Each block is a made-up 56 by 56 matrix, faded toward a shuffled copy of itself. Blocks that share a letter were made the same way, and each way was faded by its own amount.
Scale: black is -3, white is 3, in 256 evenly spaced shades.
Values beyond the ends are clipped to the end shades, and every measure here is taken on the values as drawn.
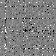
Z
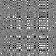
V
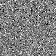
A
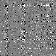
Z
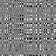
V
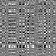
V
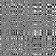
V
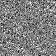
A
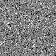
A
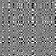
V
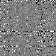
Z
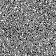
A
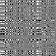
V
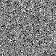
A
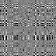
V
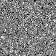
A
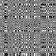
V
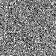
A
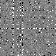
Z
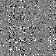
Z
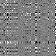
V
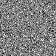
A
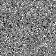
A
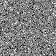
A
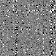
Z
